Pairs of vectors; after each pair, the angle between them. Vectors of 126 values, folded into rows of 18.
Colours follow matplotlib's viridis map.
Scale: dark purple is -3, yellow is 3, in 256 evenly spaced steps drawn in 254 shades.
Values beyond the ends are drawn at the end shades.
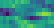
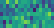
partly aligned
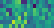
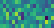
partly aligned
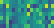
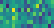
partly opposed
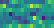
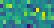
partly opposed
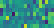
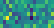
partly aligned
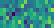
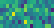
nearly opposite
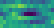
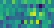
partly opposed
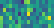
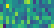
partly aligned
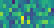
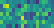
partly aligned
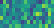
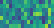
nearly parallel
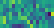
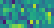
nearly opposite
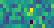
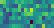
nearly parallel
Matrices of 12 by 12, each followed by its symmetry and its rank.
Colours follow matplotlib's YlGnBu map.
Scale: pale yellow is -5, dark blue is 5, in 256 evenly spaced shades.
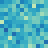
neither, full rank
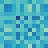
symmetric, rank two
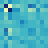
symmetric, rank two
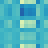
neither, rank one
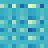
neither, rank one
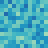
neither, full rank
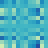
neither, rank one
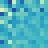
antisymmetric, rank two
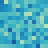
neither, full rank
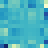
antisymmetric, rank two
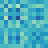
symmetric, rank two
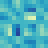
antisymmetric, rank two
